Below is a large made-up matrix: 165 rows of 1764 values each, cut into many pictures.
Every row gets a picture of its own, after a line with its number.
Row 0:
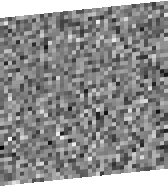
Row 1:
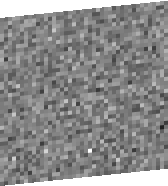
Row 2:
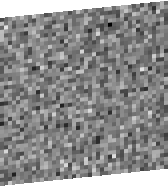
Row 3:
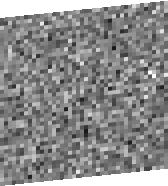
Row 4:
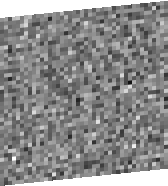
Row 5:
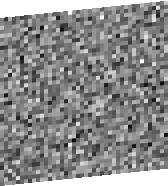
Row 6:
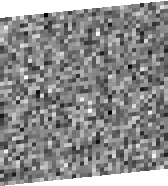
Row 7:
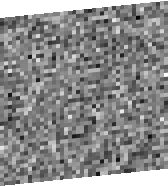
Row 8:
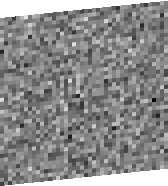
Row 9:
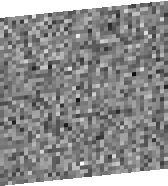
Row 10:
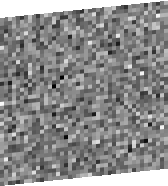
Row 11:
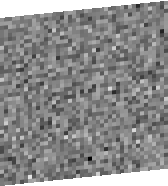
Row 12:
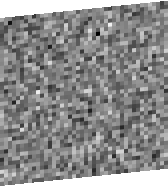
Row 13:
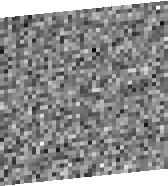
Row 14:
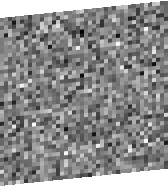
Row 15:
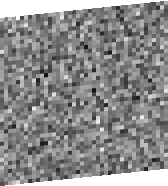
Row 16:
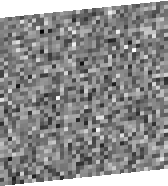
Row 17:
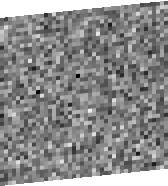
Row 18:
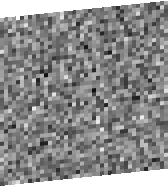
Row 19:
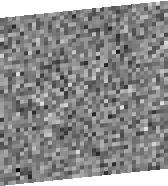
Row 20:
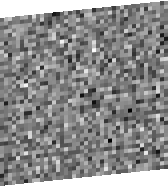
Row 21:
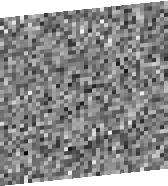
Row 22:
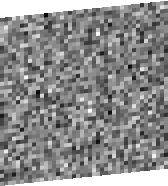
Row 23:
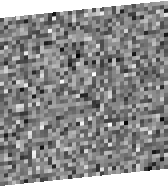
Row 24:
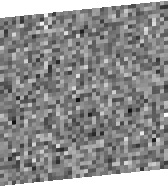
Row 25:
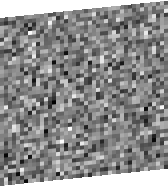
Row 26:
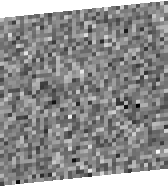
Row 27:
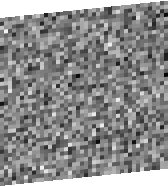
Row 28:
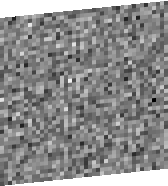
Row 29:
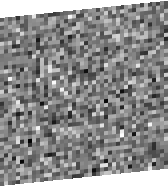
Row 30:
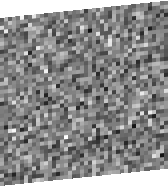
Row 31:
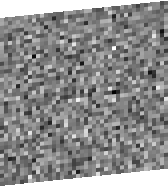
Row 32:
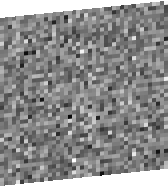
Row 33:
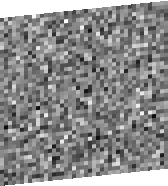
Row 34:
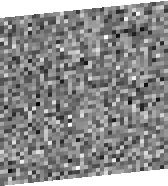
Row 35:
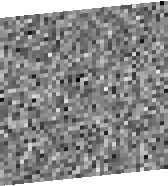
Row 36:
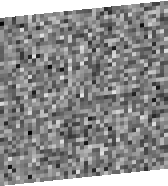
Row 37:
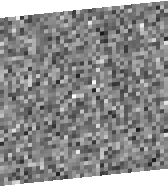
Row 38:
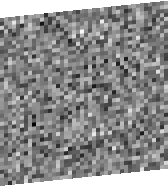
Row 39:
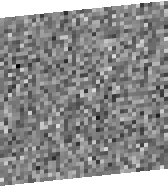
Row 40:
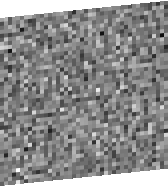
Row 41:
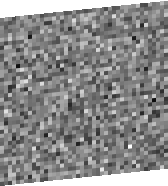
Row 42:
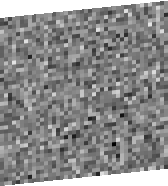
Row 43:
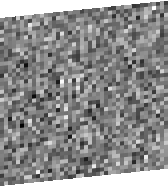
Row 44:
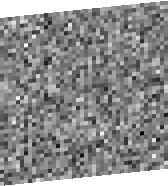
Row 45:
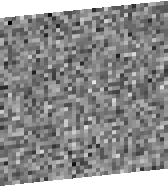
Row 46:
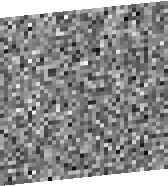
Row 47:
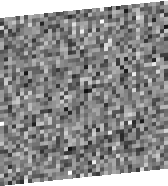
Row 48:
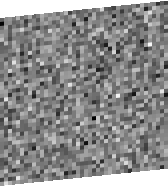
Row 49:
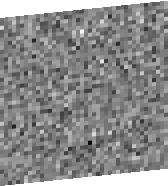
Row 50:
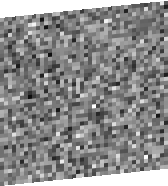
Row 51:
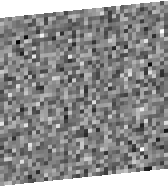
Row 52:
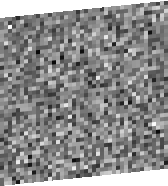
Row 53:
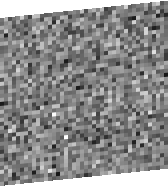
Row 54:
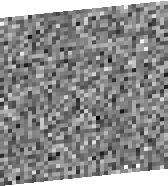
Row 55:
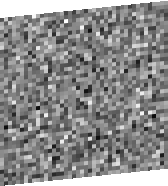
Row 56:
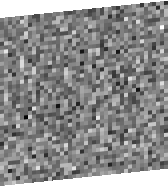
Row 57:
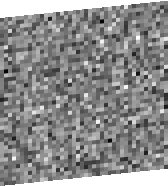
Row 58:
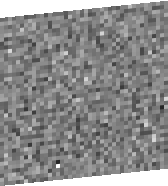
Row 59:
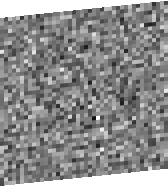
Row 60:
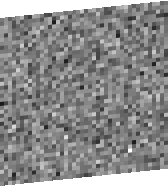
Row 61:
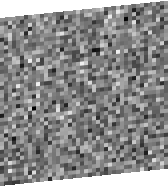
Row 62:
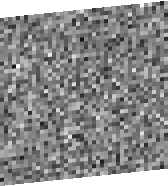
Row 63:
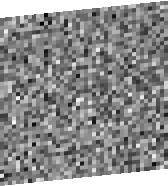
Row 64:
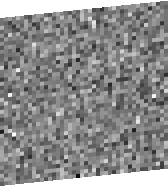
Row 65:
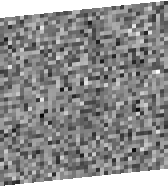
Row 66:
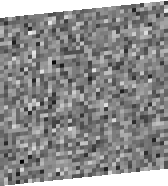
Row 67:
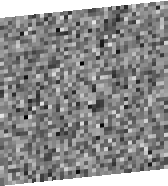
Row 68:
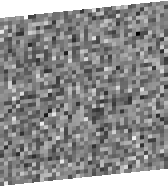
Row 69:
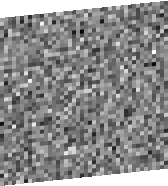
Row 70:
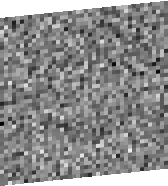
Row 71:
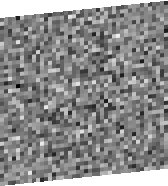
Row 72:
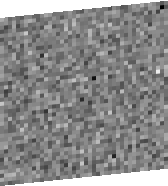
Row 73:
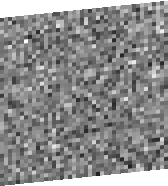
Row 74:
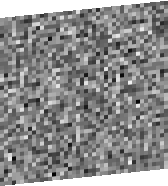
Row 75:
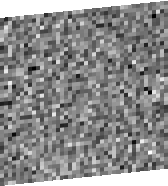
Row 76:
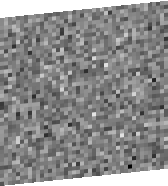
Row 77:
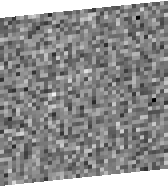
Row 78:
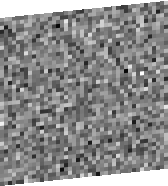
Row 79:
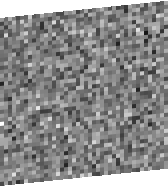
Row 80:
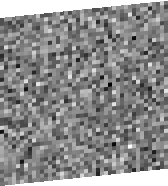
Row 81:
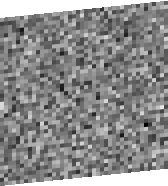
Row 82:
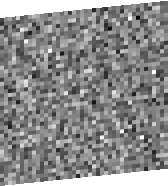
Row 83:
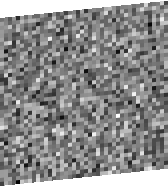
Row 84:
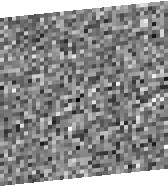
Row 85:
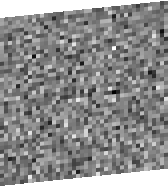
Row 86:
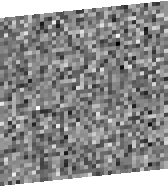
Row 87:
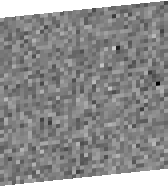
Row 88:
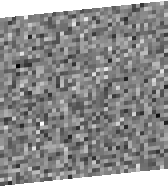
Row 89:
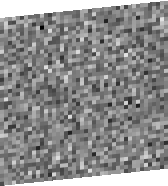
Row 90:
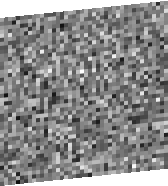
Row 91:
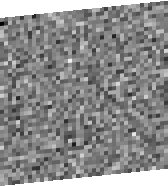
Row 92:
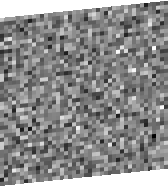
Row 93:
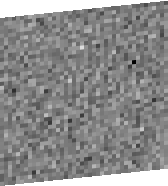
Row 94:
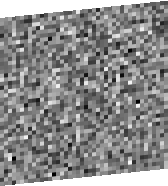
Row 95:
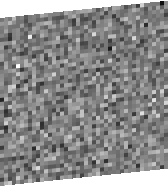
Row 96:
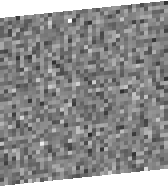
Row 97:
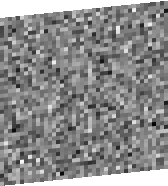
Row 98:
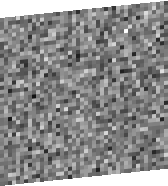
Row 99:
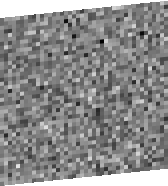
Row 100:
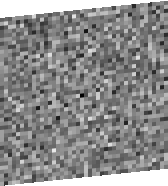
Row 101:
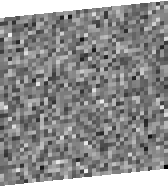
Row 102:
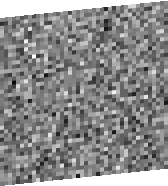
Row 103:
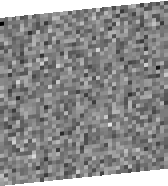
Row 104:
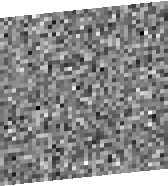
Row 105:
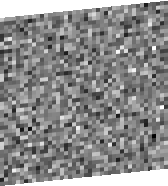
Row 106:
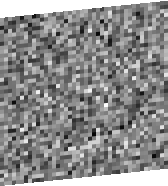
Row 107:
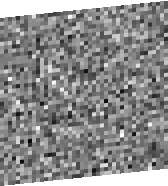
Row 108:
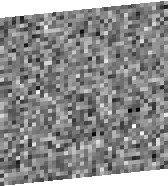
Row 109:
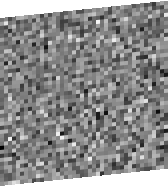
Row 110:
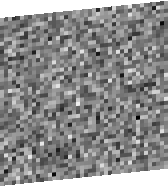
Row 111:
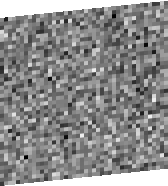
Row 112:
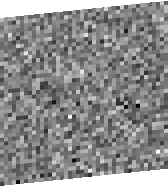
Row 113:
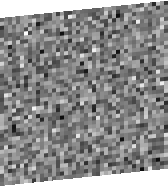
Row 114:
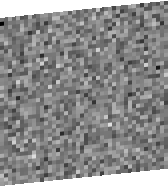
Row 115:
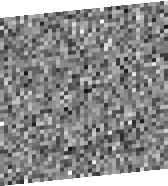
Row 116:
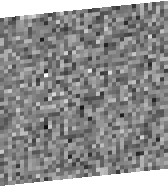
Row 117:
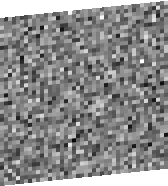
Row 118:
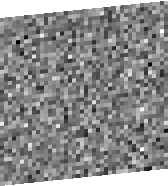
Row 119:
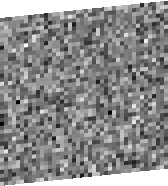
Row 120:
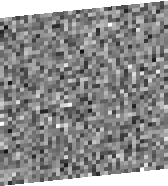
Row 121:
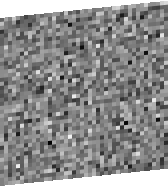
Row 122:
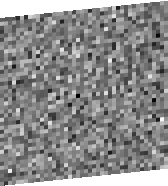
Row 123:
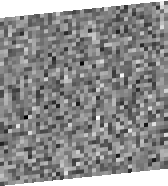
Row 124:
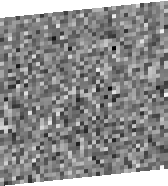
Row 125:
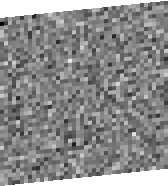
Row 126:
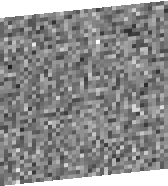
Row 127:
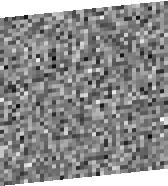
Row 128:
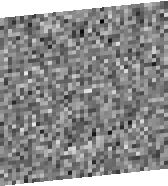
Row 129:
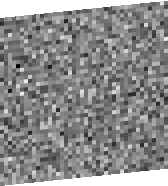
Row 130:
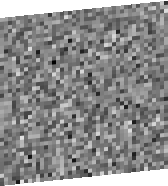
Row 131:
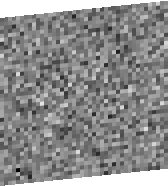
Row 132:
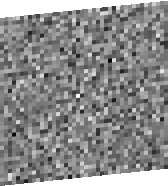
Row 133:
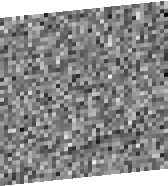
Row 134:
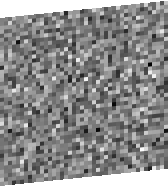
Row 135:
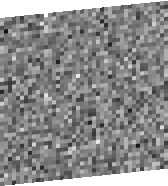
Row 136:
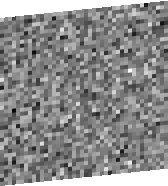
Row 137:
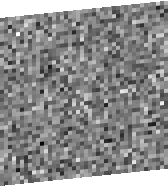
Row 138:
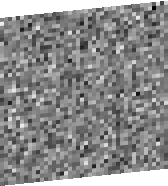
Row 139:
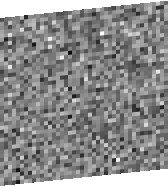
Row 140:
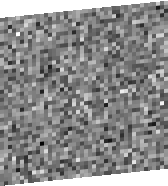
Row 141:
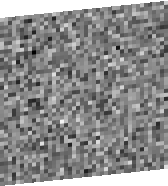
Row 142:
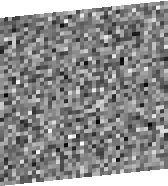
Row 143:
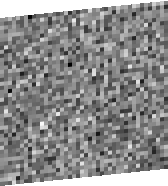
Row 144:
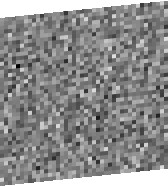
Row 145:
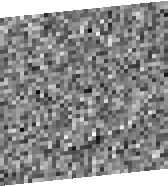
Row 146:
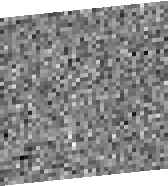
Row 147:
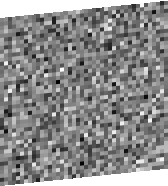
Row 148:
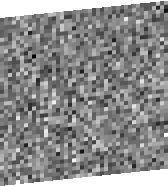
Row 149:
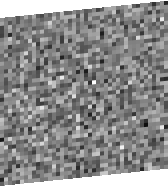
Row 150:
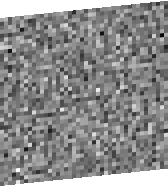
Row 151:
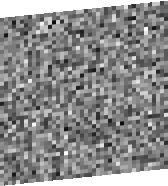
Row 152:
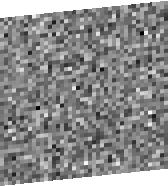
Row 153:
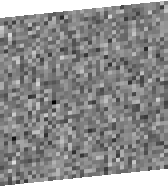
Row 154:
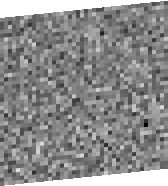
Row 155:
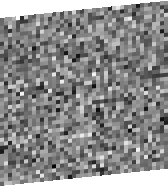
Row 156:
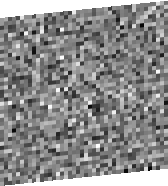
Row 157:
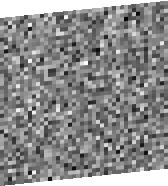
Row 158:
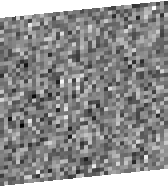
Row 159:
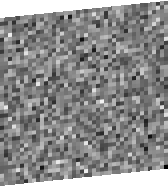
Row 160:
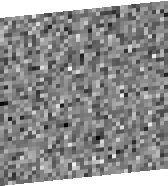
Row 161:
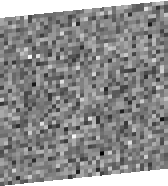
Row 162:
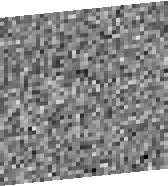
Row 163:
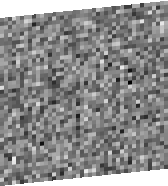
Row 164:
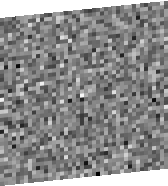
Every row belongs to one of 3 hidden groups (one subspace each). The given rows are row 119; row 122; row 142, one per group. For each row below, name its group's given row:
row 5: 142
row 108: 119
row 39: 122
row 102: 122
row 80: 122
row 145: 119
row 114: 122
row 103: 122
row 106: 119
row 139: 142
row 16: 122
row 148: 142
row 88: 122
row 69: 119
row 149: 142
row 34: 142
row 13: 142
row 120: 119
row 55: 119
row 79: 119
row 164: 122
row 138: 122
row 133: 119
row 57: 142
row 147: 122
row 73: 122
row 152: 119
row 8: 122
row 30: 119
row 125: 122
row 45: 122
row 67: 142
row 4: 142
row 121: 122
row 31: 122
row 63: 119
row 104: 119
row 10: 119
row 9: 119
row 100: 122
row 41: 122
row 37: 142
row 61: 142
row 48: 122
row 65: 142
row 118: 122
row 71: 142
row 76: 142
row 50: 122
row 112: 142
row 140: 142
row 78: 119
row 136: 142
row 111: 119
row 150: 142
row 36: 122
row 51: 122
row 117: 142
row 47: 119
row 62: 122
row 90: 142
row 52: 142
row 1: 142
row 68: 122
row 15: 142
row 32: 142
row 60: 119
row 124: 122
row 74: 142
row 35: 122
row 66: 142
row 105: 142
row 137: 142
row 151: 119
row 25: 142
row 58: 142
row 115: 119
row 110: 142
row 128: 119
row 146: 122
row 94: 142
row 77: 122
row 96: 142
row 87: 122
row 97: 142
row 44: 119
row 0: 122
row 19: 142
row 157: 142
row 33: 119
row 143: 122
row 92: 142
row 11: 122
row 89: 142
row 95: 122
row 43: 122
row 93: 122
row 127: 122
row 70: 119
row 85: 122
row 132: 122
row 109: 122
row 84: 122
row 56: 142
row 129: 122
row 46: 142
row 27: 119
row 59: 142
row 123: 142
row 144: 122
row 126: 142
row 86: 119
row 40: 142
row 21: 119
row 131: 142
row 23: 122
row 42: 122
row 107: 142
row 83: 142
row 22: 119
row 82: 122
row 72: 119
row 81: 142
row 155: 122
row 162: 142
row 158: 122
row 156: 142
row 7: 122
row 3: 122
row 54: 122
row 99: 122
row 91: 122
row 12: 119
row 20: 122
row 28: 122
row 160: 119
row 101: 142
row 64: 122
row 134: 122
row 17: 119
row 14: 119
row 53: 119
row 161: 122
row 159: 142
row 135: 119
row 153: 142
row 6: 119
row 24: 119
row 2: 119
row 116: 122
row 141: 142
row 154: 142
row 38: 119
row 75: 119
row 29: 142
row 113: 142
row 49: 119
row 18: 142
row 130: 142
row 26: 142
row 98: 122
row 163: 142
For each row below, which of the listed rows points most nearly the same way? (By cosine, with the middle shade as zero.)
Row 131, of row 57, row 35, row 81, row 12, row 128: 81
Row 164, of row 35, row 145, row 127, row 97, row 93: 127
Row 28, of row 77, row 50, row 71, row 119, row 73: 77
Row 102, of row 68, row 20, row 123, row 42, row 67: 42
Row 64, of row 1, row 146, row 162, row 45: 146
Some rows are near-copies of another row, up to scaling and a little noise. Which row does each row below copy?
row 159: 101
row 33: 55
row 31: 85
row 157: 46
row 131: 19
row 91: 125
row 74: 94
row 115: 47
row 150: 40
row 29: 107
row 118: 51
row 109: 0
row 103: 114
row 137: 140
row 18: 15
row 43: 158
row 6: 22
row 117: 5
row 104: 152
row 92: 105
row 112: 26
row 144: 39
